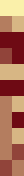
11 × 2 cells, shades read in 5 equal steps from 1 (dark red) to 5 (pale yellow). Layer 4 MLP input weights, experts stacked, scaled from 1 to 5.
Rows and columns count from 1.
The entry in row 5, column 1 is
4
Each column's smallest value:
1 1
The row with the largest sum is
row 1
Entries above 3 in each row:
2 1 0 0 2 0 1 0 1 0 0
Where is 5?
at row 1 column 1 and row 1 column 2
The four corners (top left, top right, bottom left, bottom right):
5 5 2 3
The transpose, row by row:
5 3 1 2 4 1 3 3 3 3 2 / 5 4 1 1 4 1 4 1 4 2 3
